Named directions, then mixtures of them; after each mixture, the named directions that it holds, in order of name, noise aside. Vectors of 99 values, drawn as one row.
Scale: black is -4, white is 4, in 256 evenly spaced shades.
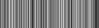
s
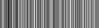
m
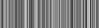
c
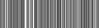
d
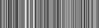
d, m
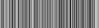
m, s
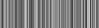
c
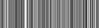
c, d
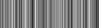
c, s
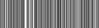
d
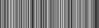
s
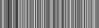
m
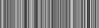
c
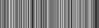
s
